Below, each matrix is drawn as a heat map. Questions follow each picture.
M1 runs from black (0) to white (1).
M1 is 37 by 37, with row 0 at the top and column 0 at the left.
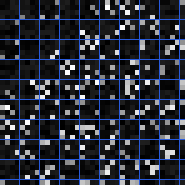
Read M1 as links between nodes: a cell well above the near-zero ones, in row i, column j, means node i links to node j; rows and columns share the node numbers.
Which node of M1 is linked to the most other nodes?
node 16
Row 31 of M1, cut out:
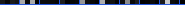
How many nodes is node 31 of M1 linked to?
6
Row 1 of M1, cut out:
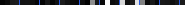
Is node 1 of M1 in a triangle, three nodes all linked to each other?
no
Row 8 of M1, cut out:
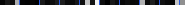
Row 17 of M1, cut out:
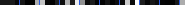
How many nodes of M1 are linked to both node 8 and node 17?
1
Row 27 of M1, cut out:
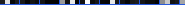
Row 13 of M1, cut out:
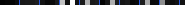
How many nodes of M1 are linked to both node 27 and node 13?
5
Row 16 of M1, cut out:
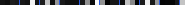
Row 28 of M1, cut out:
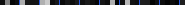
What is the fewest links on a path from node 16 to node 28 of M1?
2
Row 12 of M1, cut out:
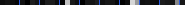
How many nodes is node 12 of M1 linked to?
4
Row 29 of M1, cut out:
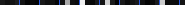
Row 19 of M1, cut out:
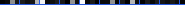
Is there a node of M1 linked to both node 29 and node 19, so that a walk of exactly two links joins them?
yes
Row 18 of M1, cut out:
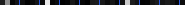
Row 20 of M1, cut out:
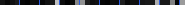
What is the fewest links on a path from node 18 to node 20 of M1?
3
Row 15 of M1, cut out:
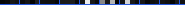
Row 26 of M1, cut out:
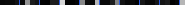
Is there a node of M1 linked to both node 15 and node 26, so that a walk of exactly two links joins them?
no
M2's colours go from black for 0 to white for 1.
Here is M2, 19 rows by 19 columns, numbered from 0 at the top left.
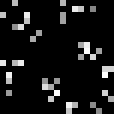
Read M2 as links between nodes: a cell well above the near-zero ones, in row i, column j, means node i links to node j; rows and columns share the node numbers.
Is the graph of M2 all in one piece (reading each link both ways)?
no
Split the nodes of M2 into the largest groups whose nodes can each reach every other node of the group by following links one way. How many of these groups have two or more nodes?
3
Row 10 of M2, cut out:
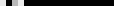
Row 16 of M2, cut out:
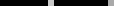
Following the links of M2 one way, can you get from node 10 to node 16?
no
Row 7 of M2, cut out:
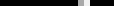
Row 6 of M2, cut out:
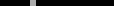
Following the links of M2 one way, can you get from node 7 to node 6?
no
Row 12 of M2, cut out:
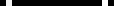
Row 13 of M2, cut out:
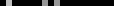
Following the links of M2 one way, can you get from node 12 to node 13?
yes
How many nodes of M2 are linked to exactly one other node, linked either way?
2
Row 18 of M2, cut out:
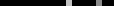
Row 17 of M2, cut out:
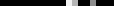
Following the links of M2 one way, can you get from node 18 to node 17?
yes
